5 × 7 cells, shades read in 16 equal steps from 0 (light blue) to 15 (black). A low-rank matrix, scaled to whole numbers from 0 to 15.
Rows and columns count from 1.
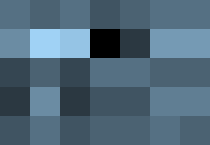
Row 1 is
7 8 7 9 8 7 7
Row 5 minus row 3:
-1 -1 -1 1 1 -1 0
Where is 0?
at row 2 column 2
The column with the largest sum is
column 4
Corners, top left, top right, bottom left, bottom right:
7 7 9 8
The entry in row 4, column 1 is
11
